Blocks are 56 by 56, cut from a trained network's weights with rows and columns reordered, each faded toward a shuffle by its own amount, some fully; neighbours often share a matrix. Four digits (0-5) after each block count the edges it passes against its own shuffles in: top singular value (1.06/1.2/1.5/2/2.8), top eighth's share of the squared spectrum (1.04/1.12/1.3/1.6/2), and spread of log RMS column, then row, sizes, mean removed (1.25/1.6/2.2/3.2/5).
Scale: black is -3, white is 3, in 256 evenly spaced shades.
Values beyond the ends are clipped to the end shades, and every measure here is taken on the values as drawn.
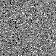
2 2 1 0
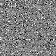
2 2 0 1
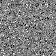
1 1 0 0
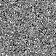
0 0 0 0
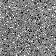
0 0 0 0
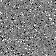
0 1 0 0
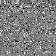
3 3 0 2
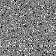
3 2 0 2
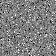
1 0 0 0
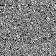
1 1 0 1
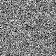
2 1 0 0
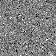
1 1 0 0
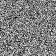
0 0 0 0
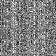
3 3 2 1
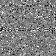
3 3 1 2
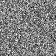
0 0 0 0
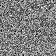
0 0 0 0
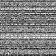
5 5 1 4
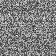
1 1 0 0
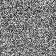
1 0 0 0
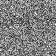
0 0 0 0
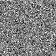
0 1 0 0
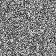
0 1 0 0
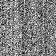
2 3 0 0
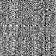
3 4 0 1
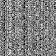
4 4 2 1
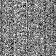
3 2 0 1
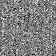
1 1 0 0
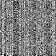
4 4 2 1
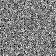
1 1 0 0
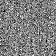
1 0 0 0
